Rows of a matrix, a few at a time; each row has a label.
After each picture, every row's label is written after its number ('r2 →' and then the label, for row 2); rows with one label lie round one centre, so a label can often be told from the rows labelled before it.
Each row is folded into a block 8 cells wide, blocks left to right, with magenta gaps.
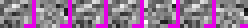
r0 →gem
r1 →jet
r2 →gem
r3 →gem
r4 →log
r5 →gem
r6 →jet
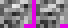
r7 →gem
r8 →gem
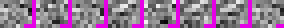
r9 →jet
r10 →log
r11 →jet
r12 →gem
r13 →log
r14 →gem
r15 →gem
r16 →jet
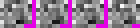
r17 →log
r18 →log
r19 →log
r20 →log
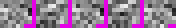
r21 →jet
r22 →gem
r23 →jet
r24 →gem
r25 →jet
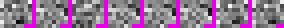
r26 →log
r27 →jet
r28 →gem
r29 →jet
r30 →jet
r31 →jet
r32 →log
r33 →log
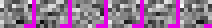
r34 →log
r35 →gem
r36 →jet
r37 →log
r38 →gem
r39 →log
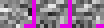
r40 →jet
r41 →gem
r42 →gem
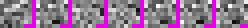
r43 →gem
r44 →log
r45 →jet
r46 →jet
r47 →log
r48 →log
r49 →log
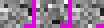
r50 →jet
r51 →log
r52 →jet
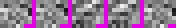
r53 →jet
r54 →jet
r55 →gem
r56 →gem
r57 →jet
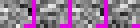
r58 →jet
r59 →gem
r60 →jet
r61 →gem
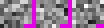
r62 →gem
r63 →jet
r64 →log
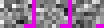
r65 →log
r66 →jet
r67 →gem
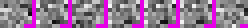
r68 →jet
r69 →log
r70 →gem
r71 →log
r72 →log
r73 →log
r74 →jet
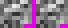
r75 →gem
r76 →gem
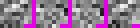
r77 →gem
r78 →jet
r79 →jet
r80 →gem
